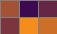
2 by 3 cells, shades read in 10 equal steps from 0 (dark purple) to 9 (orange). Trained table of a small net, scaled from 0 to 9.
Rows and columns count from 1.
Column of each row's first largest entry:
1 2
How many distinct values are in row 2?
3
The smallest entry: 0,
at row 1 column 2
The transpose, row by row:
5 3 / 0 9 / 2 7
